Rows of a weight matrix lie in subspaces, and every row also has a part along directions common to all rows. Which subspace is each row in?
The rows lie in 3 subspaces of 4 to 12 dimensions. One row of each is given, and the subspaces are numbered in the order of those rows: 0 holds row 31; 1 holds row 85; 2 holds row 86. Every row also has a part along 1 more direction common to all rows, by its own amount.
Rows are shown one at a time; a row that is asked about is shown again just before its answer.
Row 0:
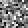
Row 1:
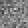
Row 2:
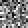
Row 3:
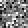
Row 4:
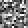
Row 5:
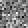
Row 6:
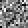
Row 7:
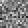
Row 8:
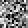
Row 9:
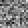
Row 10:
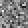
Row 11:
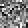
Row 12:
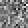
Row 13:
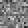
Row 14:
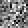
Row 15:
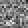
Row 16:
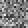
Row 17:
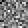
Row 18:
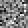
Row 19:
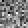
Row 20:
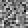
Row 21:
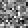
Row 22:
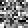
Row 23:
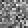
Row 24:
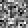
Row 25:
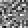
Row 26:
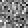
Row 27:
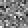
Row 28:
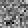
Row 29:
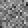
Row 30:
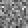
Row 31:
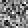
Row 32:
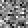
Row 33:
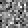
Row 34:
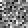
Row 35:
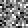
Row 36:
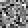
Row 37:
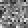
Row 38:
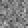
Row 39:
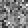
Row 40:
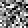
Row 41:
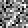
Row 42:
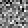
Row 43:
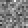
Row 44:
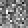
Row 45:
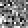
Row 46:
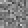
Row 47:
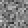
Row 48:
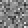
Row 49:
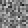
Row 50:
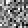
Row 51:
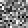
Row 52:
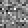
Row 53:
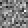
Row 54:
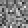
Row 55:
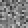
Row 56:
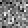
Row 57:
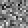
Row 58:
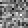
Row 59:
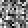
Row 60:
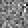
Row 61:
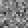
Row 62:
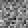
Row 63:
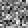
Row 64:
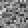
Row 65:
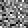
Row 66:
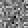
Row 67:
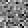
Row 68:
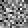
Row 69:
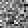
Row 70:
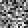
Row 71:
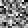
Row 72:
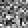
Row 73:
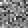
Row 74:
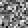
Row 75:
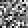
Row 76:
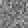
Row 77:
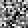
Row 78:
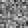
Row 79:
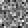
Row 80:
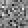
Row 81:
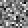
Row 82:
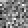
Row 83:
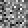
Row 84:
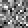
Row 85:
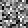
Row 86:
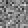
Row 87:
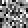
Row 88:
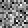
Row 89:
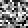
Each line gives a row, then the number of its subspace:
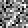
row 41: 2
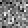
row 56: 0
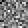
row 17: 0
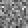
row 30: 2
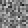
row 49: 0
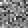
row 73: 0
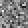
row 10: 2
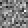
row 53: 0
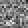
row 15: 1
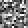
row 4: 2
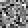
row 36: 2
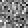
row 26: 0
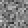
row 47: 0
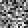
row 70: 2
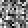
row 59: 2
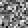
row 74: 0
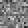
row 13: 2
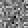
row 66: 2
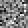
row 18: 0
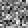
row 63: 1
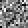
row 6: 2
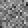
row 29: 0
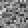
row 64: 2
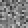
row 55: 1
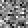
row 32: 2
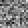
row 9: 1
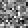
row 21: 0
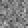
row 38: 0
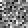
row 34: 1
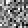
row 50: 2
